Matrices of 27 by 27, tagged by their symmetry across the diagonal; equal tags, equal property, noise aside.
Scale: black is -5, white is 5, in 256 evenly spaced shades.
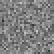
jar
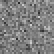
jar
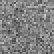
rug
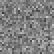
rug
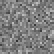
rug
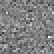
rug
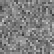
rug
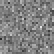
rug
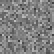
rug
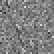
rug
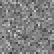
rug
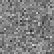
rug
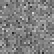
jar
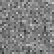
jar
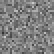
jar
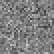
jar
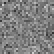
jar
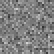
jar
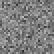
rug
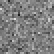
jar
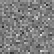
rug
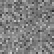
jar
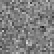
jar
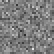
rug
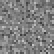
jar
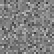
jar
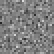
jar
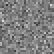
rug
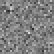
jar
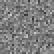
rug
